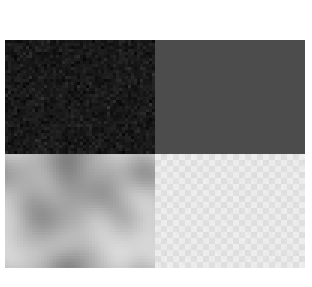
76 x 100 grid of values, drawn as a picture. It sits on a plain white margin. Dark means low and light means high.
It is made of 2 by 2 panels. Panel 1,1: very low, fine-grained, faint in contrast. Panel 1,2: low, flat. Panel 2,1: high, smooth. Panel 2,2: very high, checkered, faint in contrast.
